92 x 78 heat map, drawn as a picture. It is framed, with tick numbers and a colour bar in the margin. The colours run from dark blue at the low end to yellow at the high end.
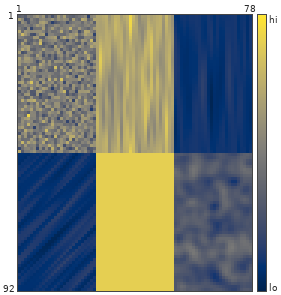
It is made of 2 by 3 panels. Panel 1,1: middling, fine-grained, strong in contrast. Panel 1,2: high, streaked downward. Panel 1,3: very low, streaked downward, faint in contrast. Panel 2,1: very low, slanting up to the right, faint in contrast. Panel 2,2: very high, flat. Panel 2,3: low, blotchy.
